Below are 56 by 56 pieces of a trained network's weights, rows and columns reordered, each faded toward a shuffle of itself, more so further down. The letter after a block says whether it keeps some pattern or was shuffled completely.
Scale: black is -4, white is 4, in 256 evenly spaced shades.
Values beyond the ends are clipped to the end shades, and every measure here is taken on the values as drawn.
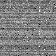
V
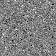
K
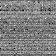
V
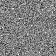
K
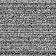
V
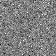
K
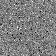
K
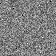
K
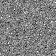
K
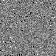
V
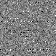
V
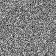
K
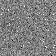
K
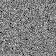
K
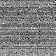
V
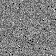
K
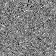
K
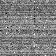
V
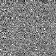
V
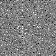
V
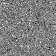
K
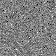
K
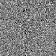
V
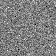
K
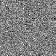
V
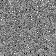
K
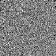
V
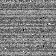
V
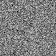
K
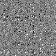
V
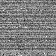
V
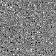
V
